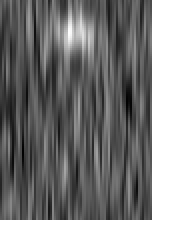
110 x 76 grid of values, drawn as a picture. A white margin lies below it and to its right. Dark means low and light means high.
Ninth with the highest average: top middle. Grain: streaks running down. Bumps: one, in the top middle.
